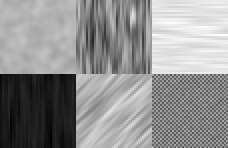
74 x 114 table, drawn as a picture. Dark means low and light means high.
The table splits into 2 rows of 3 panels. Panel 1,1: high, blotchy, faint in contrast. Panel 1,2: middling, streaked downward, strong in contrast. Panel 1,3: very high, streaked across, faint in contrast. Panel 2,1: very low, streaked downward, faint in contrast. Panel 2,2: high, slanting up to the right. Panel 2,3: middling, checkered, strong in contrast.
